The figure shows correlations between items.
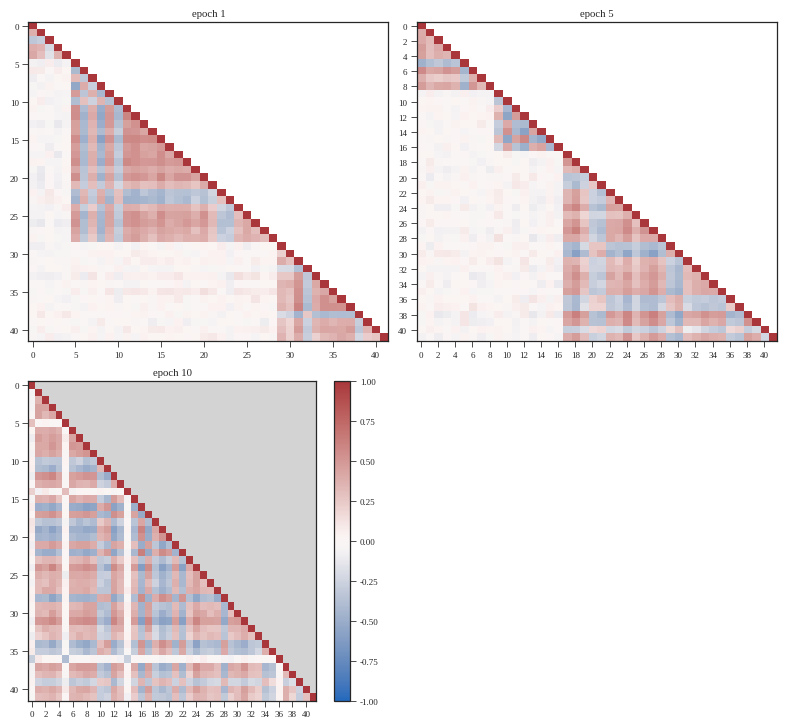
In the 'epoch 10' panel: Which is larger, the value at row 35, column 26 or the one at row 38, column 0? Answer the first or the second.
the second
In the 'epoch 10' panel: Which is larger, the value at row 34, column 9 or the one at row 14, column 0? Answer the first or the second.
the second
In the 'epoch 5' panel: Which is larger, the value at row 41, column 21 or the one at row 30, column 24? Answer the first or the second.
the first
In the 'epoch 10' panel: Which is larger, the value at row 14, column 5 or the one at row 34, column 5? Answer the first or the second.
the first
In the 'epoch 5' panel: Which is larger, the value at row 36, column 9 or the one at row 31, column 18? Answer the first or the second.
the second
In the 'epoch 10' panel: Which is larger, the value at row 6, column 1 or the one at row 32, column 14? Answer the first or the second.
the first
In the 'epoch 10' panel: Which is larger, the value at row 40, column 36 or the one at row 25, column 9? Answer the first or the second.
the second
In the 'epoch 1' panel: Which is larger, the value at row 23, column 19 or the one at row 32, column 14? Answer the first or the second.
the second
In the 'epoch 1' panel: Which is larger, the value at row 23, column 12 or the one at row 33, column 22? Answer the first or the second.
the second
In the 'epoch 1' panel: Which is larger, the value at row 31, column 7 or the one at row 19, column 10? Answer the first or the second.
the first
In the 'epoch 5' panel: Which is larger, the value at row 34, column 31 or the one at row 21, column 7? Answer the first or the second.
the first
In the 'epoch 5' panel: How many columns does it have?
42
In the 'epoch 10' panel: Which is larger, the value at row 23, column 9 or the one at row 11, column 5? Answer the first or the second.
the first
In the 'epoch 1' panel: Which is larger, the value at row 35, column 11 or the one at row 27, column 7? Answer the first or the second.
the second
